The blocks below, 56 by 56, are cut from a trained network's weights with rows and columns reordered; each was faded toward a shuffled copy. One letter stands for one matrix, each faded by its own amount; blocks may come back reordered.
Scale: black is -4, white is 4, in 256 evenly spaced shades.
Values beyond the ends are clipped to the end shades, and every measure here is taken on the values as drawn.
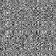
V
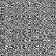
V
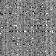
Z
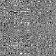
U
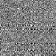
V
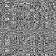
V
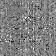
Z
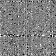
Z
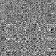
V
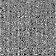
Z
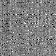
Z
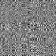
V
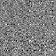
U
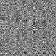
U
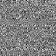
V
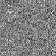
U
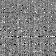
Z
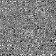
U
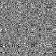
V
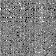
Z
